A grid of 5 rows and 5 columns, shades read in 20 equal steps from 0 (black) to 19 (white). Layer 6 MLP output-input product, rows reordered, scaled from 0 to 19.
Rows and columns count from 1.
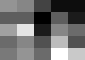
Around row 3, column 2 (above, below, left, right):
7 10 12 2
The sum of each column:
47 55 21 51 32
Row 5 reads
9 11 8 19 15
